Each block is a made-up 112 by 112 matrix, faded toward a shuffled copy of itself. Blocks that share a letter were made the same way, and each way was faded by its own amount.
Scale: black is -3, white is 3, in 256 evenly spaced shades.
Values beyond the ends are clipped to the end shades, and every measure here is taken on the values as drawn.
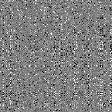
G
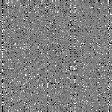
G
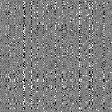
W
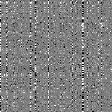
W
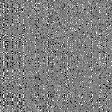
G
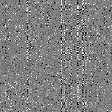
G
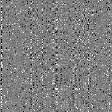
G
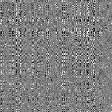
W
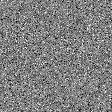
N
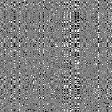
W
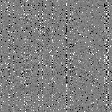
G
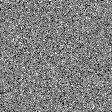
N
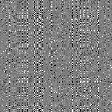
W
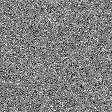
N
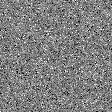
N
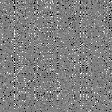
G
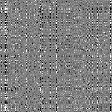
W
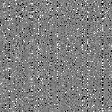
G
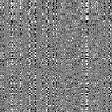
W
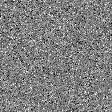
N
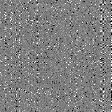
G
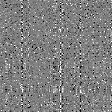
G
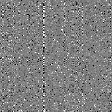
G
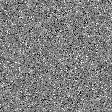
N
